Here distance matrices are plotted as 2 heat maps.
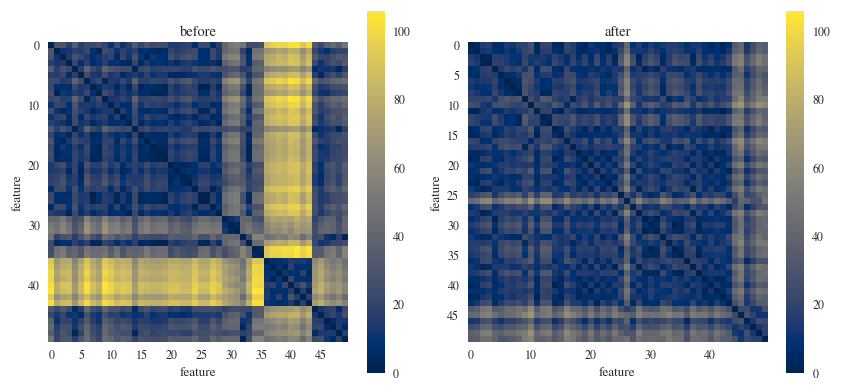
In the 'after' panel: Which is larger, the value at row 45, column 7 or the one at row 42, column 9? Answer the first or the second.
the first
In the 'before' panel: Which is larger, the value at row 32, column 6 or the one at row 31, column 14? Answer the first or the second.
the first
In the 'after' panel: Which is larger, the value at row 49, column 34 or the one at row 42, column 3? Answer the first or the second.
the first
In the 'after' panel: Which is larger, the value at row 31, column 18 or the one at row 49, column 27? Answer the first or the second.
the second
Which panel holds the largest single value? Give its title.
before
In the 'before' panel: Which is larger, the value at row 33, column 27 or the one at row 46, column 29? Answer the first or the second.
the second
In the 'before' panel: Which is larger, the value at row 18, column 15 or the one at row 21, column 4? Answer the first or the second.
the second
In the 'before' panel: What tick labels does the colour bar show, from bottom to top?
0, 20, 40, 60, 80, 100
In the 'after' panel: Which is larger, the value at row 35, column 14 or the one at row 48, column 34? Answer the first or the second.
the second
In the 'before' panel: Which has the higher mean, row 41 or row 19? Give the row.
41
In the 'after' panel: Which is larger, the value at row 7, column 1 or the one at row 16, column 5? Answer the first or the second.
the second
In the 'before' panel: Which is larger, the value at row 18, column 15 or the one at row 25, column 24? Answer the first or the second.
the second
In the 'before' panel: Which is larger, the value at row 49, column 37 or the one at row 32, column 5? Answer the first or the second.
the first
